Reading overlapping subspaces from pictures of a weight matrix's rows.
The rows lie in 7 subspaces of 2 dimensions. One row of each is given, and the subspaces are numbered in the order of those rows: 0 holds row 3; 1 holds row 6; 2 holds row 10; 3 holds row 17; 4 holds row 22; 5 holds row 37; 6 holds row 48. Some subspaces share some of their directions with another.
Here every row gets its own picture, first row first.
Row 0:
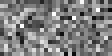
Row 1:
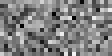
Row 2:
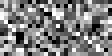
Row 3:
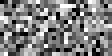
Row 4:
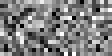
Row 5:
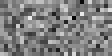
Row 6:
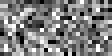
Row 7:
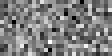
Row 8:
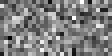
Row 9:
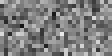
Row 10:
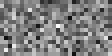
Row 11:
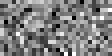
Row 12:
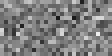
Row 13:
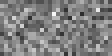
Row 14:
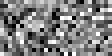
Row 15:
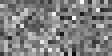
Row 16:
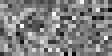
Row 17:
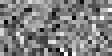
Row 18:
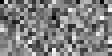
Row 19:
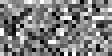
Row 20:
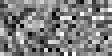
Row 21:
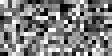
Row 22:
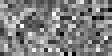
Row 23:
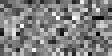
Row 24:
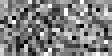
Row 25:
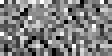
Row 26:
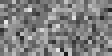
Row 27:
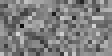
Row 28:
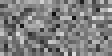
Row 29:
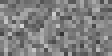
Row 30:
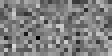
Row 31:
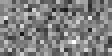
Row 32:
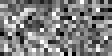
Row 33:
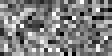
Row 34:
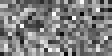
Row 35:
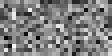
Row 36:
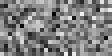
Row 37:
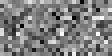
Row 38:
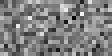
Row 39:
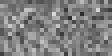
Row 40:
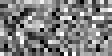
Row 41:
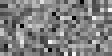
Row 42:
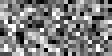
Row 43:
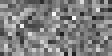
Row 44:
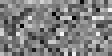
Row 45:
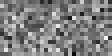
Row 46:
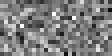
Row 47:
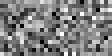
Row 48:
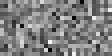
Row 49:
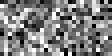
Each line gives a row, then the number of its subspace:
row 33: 4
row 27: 2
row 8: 1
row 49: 0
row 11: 3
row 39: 6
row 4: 1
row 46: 1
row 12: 5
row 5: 0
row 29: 0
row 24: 6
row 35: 2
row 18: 4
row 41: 6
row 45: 2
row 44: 5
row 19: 5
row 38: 0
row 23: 5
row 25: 4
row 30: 2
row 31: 3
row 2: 1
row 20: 4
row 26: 3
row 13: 6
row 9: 0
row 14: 4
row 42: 1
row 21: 0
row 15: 1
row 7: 6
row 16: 4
